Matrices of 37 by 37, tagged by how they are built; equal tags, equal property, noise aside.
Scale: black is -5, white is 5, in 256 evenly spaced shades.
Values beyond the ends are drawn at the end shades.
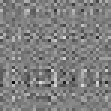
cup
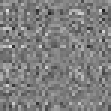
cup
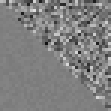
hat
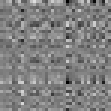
cup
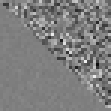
hat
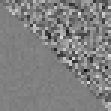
hat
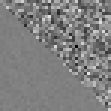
hat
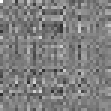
cup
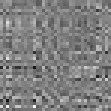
cup
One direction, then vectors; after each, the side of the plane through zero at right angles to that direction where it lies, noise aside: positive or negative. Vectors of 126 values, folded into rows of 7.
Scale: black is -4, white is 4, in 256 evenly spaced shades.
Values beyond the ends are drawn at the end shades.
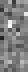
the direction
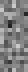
negative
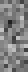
negative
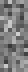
positive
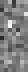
positive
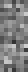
positive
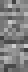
positive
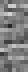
negative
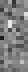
positive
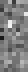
positive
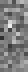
positive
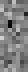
negative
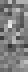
positive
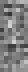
positive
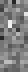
positive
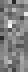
positive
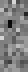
negative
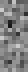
negative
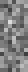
positive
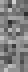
negative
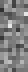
positive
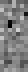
negative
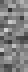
positive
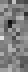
negative
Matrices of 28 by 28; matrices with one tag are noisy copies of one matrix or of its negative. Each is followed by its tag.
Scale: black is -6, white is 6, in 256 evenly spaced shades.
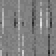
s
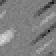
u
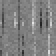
s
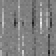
s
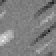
u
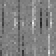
s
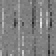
s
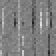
s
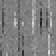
s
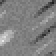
u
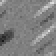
u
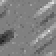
u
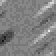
u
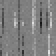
s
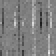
s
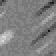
u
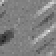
u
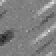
u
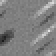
u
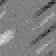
u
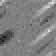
u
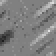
u
